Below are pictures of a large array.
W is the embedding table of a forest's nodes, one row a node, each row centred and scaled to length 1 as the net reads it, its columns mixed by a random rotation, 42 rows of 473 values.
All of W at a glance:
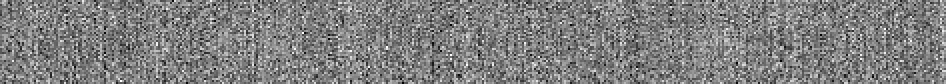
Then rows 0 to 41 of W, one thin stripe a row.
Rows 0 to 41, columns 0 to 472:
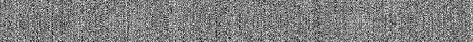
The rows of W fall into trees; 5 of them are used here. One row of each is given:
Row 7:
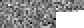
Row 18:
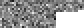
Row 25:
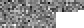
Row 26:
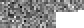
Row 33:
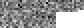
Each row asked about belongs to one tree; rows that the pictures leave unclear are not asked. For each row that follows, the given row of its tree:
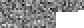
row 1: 25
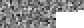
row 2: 7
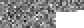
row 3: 26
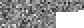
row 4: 25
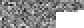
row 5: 18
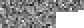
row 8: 18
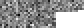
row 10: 7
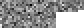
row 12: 18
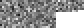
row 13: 7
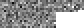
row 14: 26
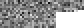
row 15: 25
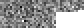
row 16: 26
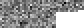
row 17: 25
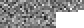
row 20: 26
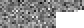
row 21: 25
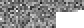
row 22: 25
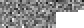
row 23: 33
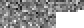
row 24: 33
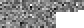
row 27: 25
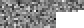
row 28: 7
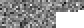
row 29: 25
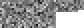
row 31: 18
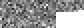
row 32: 18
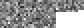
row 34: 7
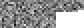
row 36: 18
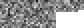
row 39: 26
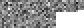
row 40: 18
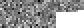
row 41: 18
